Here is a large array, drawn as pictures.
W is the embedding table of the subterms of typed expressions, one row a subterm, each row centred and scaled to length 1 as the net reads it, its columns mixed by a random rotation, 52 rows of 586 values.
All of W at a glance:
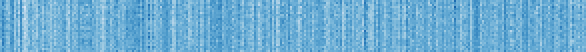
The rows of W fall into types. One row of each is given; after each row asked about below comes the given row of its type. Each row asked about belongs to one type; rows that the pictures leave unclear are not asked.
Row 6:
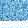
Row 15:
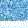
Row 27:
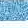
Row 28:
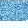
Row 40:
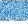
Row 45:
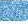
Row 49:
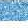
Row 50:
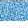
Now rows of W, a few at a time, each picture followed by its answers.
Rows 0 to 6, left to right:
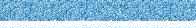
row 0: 40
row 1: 6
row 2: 40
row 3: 49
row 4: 15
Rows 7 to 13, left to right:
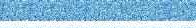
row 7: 6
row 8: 6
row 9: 27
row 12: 28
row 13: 49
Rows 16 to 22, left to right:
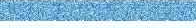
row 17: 50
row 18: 6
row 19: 15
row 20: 45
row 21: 28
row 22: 45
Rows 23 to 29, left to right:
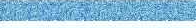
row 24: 49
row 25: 40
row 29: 50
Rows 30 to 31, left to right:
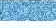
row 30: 49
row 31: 45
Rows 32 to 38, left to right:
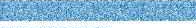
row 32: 6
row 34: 50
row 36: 15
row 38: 15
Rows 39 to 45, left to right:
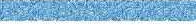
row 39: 49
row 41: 49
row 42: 15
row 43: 40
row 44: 40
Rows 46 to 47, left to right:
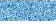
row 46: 15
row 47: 6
